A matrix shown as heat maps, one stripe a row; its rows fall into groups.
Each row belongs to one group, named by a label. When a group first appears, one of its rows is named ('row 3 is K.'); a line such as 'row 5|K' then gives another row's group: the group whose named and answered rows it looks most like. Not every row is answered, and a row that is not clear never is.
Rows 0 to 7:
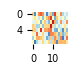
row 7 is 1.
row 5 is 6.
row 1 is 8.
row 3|8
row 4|8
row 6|6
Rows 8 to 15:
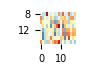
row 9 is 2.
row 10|2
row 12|1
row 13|1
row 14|1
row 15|8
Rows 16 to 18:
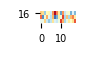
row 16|8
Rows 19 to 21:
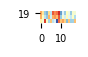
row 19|8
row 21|6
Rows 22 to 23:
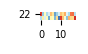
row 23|1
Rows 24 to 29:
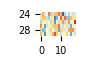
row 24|8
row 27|8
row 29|8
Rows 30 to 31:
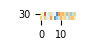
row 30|6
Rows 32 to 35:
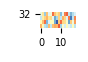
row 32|8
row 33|6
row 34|2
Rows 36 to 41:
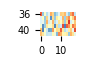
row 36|2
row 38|1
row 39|1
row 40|1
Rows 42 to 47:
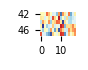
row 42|6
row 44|8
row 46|1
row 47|1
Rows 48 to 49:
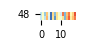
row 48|1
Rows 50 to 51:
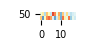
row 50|8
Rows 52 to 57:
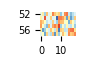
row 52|8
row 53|6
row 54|2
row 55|8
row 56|1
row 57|1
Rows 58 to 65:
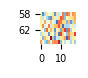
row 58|1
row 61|8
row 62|6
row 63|1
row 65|8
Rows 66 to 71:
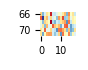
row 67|6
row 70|6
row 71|6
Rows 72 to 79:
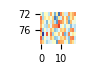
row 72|1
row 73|2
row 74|2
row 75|8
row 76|2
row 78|2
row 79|2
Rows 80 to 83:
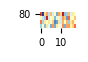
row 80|6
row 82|2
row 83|1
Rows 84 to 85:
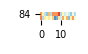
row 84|8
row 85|2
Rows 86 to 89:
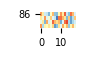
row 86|2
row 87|6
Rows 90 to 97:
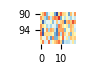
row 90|2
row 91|8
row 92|1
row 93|2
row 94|2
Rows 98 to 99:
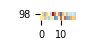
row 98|8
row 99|2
